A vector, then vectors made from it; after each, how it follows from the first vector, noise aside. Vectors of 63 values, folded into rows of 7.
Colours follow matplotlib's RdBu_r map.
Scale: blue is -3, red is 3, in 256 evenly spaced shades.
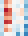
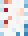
partly zeroed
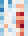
reversed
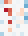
partly zeroed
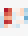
partly zeroed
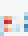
partly zeroed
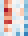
copied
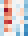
copied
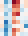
wrapped around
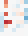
partly zeroed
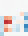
partly zeroed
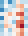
reversed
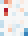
partly zeroed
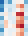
reversed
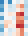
reversed
